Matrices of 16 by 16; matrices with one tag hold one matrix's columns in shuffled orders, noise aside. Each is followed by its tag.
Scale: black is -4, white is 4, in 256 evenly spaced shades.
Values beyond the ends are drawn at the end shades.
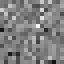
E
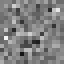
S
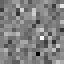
S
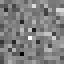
S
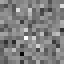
S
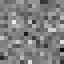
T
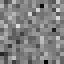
E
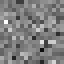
T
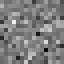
T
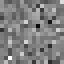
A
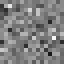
S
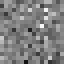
E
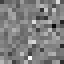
A
